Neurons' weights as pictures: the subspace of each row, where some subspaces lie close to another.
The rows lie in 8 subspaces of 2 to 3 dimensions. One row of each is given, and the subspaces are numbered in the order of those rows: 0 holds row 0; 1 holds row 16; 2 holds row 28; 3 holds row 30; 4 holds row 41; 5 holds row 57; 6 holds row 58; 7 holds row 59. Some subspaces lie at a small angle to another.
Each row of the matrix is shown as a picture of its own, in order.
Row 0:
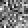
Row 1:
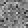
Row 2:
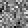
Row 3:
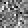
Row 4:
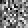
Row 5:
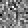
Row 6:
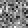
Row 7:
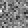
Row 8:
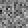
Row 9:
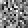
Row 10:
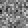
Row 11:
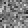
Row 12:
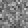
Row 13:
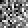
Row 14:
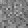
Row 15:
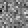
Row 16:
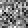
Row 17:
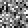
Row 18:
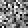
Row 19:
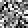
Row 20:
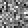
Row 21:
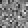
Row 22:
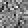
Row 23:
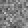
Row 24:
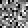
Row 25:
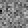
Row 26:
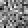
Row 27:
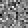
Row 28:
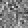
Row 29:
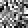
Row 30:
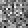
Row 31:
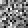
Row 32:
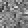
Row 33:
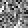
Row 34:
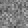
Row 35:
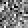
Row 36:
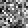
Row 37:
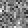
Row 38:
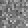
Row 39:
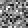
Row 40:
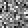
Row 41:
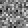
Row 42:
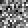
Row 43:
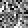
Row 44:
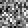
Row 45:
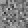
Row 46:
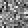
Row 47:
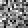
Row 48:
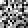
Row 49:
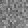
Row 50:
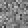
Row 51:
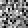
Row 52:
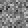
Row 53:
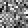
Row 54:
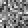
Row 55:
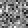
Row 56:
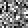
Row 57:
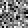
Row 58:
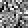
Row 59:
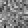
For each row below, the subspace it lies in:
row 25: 3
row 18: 3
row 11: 7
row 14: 3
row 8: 3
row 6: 4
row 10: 4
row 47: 7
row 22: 6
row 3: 6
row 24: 3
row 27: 2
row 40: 5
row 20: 5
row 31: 4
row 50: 3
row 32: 1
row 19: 2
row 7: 5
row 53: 4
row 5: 2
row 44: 1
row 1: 2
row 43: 6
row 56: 5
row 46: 5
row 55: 4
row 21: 3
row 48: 0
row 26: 0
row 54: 7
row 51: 7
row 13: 3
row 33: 6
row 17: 7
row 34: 1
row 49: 4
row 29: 0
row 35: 1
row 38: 7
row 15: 5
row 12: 2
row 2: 1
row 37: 1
